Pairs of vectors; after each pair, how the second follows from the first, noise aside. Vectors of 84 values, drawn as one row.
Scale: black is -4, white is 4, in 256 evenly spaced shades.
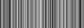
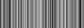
copied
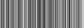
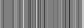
partly zeroed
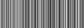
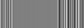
partly zeroed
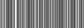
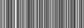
copied
